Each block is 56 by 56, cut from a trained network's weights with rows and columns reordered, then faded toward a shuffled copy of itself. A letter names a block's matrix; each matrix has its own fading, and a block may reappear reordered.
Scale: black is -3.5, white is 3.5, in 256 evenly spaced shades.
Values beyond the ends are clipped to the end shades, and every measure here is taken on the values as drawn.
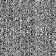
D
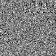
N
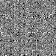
D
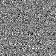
N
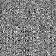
D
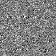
N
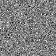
N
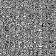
D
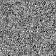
N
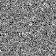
N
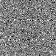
N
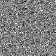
N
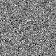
N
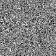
N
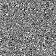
N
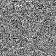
N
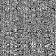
D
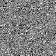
N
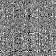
D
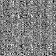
D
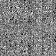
D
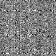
D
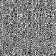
D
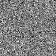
N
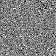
N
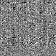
D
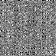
D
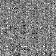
D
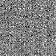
D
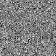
N
